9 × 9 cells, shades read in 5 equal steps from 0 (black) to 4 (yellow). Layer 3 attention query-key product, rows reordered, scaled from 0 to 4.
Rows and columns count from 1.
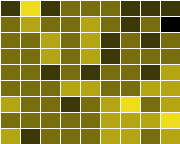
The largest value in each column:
3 4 3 3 3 3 4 3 4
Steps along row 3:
same up down up down up down up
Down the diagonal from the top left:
1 3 3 2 1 2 4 3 3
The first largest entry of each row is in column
2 2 3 3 9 4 7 9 1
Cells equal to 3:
21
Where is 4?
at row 1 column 2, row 7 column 7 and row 8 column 9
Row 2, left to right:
2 3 2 2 3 2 1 2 0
